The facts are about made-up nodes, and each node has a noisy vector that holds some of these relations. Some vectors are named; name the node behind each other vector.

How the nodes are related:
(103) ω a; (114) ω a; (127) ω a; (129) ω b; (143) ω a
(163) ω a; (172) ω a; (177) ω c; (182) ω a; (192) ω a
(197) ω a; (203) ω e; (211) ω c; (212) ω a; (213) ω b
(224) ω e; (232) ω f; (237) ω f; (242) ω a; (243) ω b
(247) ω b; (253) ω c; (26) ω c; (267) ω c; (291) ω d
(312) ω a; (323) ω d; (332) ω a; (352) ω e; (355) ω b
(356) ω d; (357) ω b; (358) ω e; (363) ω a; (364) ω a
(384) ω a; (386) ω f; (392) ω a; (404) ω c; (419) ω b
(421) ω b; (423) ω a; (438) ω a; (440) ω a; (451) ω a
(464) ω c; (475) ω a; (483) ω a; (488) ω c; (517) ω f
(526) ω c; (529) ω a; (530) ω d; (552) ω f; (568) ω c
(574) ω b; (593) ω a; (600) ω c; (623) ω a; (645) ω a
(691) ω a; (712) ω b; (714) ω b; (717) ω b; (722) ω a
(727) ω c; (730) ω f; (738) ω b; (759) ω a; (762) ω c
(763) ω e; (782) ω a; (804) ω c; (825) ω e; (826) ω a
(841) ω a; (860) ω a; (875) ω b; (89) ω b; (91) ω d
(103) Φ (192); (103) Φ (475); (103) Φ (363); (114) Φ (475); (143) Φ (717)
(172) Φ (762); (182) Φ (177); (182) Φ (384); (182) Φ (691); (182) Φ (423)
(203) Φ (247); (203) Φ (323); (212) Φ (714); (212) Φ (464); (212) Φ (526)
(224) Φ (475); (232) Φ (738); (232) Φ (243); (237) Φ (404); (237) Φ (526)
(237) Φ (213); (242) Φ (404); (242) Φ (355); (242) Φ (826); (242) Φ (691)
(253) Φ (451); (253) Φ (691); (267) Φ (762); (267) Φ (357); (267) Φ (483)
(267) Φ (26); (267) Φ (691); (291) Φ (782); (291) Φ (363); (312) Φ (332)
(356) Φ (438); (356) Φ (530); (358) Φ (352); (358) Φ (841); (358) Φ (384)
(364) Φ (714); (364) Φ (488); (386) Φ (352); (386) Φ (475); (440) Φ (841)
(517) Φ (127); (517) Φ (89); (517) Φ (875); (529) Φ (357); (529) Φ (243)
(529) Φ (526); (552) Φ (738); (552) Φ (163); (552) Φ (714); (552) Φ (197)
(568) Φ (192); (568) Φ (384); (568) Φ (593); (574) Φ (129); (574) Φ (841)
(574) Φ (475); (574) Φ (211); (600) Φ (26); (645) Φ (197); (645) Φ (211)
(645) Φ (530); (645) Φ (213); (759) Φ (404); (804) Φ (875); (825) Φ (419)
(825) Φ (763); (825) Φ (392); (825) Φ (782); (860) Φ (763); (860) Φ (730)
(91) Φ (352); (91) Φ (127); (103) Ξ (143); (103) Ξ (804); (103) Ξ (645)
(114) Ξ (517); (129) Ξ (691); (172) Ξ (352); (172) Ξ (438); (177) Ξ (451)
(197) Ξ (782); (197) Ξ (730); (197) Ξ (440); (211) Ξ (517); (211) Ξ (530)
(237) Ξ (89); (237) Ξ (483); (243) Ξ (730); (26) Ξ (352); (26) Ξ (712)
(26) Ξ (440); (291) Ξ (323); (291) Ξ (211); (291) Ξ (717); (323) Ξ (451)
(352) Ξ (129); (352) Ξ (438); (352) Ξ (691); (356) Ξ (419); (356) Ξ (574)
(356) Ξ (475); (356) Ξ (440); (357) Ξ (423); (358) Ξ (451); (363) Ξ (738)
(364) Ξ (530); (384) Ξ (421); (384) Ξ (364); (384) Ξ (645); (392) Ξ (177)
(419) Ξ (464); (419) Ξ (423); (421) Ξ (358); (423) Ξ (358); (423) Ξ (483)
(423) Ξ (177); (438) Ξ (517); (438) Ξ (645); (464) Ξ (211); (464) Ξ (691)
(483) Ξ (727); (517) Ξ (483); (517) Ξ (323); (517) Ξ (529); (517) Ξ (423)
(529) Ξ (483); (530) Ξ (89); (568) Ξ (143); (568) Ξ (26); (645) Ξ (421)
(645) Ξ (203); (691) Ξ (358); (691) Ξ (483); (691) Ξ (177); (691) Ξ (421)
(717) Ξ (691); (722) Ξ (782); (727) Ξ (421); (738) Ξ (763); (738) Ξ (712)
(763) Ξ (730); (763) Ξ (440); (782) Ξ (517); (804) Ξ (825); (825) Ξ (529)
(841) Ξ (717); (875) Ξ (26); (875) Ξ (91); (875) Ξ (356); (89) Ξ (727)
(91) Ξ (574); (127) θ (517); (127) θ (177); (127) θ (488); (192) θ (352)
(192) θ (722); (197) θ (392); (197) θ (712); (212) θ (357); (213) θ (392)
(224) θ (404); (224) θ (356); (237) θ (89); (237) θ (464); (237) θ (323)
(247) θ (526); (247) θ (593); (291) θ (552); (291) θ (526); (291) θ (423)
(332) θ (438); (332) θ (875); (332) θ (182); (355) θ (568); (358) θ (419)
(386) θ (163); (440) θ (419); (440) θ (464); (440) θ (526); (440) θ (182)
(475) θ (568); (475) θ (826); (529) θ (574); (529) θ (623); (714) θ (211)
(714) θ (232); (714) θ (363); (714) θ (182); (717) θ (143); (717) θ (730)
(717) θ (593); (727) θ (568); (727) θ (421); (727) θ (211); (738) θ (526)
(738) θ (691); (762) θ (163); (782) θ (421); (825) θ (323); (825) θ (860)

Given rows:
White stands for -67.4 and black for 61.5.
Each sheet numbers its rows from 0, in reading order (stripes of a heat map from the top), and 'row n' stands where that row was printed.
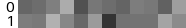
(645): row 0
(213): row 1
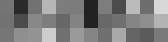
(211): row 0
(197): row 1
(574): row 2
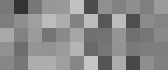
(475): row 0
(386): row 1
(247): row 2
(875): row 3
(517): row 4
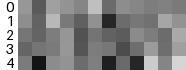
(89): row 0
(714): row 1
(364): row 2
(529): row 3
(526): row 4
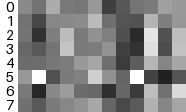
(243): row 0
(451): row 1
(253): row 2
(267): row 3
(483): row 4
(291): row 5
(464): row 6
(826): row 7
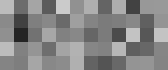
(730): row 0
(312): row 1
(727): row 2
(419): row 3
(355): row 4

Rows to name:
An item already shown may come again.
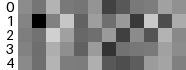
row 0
(243)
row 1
(804)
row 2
(237)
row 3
(213)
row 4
(357)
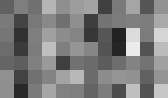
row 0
(182)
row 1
(438)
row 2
(404)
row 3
(253)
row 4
(212)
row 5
(363)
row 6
(727)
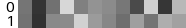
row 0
(568)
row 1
(352)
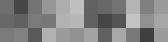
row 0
(384)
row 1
(691)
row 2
(103)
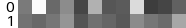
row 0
(356)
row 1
(364)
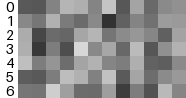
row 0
(358)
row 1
(738)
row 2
(782)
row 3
(763)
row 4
(419)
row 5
(358)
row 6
(237)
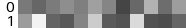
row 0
(172)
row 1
(323)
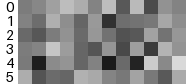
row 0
(386)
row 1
(213)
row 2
(759)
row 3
(552)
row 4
(526)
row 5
(392)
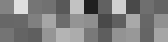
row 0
(530)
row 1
(242)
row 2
(593)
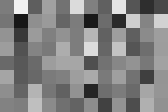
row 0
(91)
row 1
(526)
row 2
(203)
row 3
(825)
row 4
(841)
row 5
(860)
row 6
(714)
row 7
(232)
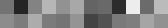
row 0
(177)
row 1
(243)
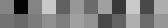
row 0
(804)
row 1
(172)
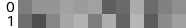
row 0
(129)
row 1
(224)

